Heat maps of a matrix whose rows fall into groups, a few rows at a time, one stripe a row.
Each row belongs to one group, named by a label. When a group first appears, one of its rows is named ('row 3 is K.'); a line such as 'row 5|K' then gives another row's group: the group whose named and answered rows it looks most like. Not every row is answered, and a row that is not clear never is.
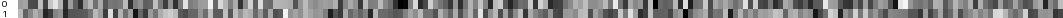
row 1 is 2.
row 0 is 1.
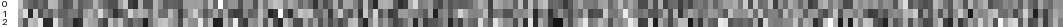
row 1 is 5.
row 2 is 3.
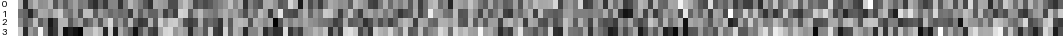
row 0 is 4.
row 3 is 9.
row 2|2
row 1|1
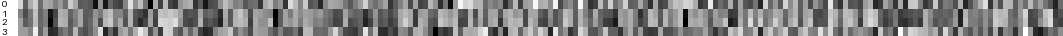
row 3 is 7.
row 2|2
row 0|4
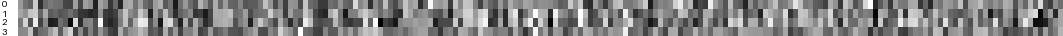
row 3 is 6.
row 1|7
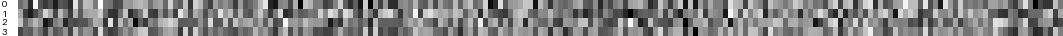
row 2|2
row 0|5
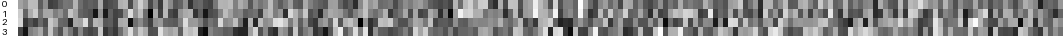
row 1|4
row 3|6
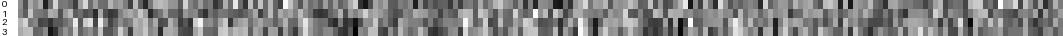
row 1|6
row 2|5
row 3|7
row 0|3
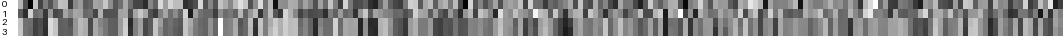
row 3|3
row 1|6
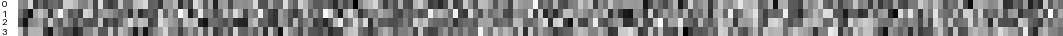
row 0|6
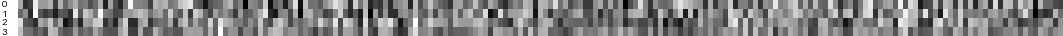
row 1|5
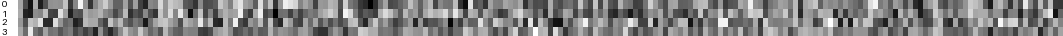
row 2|3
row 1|9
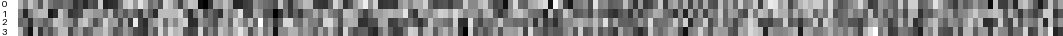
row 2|1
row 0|7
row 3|2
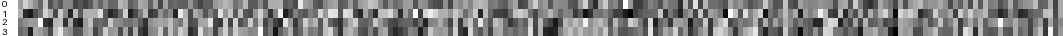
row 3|1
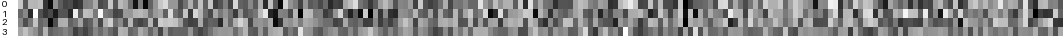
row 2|2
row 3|7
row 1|5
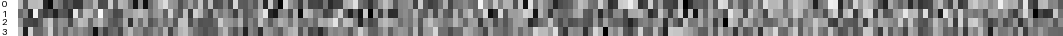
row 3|4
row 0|3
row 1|5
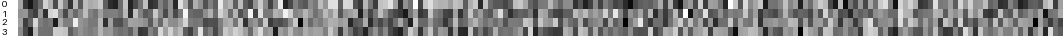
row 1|1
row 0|9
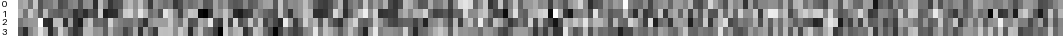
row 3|9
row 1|7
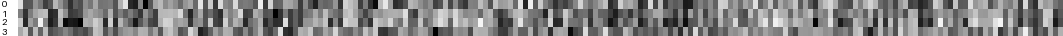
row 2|9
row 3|7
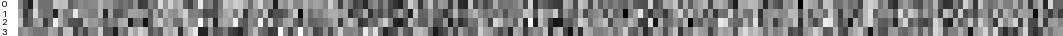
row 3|6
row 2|3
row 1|4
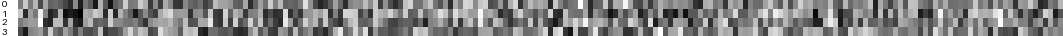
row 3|6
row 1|9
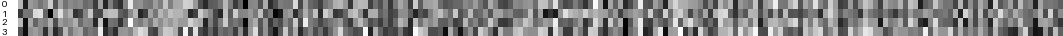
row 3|6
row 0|4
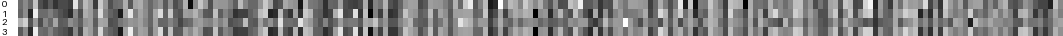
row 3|5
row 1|5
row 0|5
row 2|5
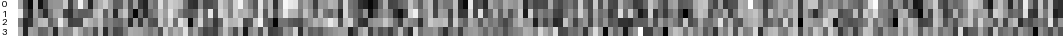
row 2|9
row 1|2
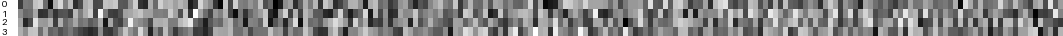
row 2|4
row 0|1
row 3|7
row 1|5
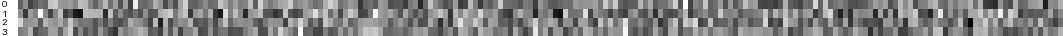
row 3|6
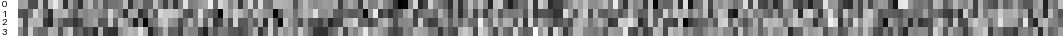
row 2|3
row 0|1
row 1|2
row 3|6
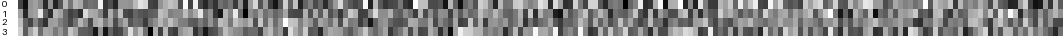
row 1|3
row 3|4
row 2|2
